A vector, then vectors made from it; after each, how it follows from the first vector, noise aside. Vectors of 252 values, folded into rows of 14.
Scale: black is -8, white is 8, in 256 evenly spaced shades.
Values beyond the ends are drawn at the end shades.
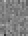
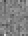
negated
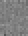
shrunk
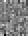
scaled up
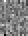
scaled up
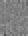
shrunk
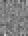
negated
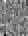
scaled up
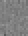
shrunk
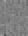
shrunk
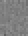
shrunk
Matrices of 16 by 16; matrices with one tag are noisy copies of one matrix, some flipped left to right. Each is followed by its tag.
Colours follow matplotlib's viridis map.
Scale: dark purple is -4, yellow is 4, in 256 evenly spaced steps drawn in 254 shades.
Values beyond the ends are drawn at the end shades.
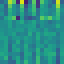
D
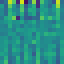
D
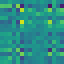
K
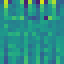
D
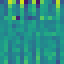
D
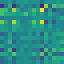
K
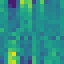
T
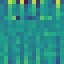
D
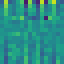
D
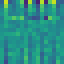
D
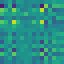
K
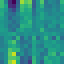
T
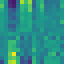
T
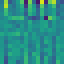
D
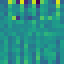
D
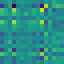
K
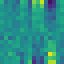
T
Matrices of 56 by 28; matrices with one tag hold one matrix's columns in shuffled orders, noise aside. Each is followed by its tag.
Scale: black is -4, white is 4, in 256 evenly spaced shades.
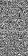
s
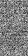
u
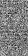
u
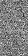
s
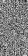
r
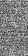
u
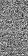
s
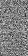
s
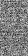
u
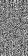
r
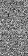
s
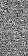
s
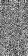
r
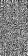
r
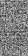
u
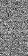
s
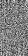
r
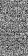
u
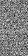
s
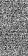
u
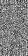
r
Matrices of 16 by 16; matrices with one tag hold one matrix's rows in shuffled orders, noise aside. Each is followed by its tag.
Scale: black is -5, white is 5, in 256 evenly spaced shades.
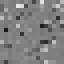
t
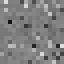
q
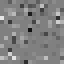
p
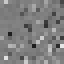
q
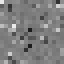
p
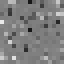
p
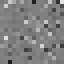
q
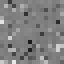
p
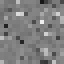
t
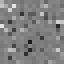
p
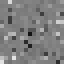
p
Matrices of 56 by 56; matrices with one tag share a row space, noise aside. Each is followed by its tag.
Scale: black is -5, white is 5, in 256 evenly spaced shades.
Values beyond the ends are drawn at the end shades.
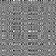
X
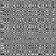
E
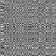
E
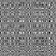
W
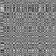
E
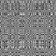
W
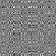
X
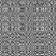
W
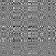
X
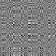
X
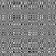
X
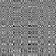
X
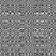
W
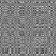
W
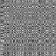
E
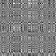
X
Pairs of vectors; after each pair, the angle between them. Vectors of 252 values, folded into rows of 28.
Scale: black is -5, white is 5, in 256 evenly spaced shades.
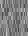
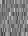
partly aligned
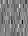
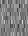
nearly opposite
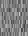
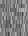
partly opposed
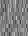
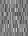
partly aligned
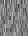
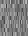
partly aligned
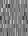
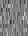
nearly opposite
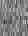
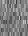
nearly parallel
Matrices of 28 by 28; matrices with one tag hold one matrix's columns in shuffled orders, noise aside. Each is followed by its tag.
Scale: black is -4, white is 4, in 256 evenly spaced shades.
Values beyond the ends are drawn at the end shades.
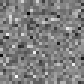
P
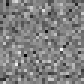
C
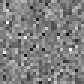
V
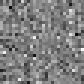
V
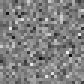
P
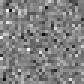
V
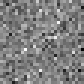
V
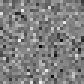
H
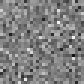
V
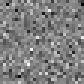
C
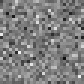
P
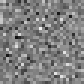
P
